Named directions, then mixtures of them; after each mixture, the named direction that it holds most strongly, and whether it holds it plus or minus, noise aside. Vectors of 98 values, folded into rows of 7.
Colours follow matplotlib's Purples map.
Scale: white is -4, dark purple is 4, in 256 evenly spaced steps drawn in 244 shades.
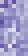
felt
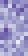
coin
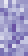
coin, minus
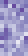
coin, plus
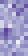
coin, plus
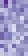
coin, plus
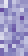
coin, minus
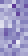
felt, minus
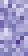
coin, minus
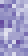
felt, plus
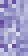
felt, plus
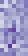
felt, minus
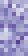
coin, minus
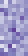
felt, minus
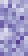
coin, minus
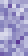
coin, minus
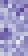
coin, plus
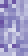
felt, plus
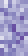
coin, minus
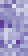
felt, plus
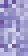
felt, plus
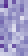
felt, plus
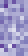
felt, plus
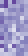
felt, plus
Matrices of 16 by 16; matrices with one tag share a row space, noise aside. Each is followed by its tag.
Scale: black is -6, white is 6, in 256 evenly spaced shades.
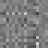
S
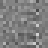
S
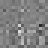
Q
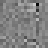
S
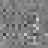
S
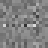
S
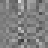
Q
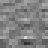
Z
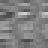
Z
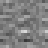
Z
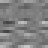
Z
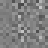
Q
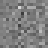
Q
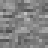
Z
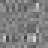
S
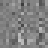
Q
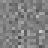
Q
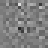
Q
